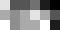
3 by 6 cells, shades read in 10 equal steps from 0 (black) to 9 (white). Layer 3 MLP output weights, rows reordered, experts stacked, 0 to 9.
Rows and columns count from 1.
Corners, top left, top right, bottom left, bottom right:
8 0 9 1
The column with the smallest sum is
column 6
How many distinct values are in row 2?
4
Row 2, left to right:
6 5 6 8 6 3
